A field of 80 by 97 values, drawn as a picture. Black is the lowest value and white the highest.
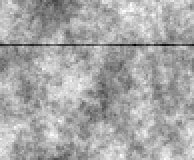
The texture is blotchy. Row 23 differs from the rows beside it. Neither half mirrors the other. There is no overall slope. The top left is the ninth with the lowest average.
